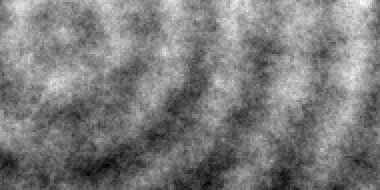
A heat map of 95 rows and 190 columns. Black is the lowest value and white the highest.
Rings: centred on the top left. Slope: up to the top. Histogram: bell-shaped. Odd rows or columns: none.
